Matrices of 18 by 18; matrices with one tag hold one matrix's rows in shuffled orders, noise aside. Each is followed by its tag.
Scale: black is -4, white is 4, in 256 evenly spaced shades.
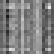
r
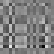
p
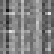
r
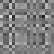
p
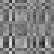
p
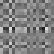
p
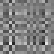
p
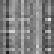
r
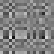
p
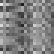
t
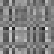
p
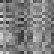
t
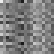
t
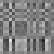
p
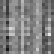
r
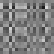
p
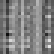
r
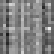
r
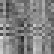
t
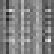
r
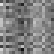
t
